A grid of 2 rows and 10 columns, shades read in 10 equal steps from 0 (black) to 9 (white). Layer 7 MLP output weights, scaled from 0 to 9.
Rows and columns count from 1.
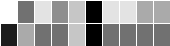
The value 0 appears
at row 1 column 6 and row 2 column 6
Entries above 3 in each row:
9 8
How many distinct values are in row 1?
7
